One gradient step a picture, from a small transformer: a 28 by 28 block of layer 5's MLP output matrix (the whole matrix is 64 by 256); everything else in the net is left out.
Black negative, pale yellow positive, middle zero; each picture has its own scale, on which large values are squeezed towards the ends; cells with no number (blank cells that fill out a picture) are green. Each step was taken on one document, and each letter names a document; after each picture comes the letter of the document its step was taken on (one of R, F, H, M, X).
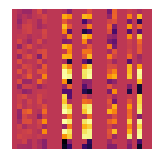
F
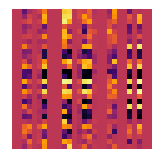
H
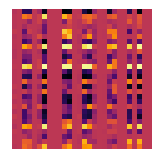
H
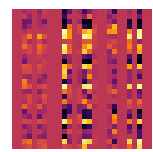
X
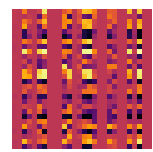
H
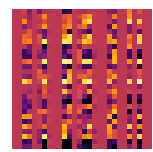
H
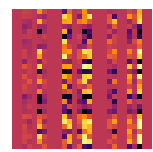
X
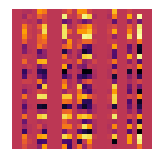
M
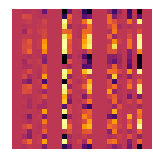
F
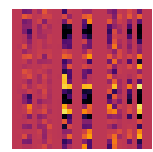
F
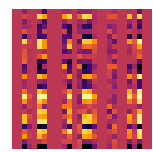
M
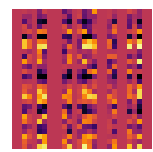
M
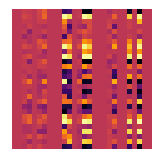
X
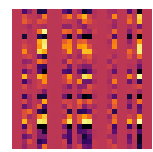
M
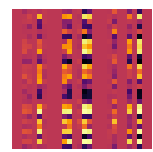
X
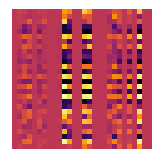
F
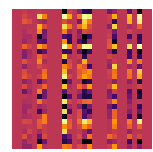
X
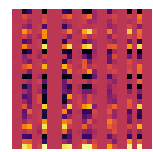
H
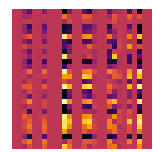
F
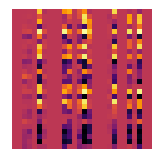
X
